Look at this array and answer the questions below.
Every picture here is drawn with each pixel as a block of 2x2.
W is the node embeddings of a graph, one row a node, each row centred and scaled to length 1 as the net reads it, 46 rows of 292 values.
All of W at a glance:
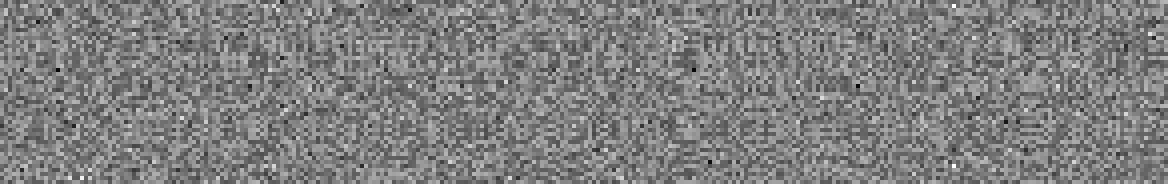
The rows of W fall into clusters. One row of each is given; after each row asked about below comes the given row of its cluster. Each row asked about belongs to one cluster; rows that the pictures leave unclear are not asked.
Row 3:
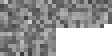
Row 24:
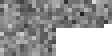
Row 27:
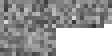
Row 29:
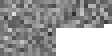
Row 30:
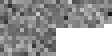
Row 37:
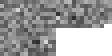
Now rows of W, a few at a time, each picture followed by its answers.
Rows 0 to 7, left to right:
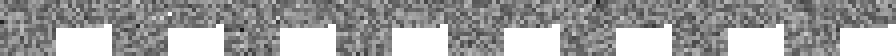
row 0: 24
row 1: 37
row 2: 3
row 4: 30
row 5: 27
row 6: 37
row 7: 24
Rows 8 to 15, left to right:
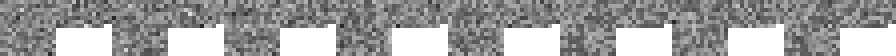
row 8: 29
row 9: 37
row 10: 29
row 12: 29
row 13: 27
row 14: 24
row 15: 27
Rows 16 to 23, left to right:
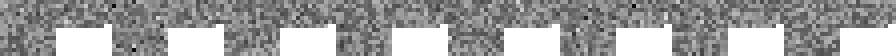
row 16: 27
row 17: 29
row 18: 24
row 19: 3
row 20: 30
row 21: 3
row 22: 3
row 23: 37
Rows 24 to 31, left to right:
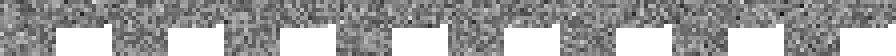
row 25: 30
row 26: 24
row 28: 30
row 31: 37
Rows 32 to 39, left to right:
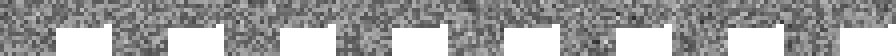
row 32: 30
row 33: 37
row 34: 30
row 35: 27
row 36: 24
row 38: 27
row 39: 3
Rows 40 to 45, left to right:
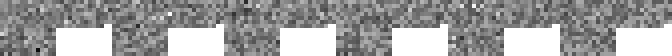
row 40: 27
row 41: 37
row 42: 29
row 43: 27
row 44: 29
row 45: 30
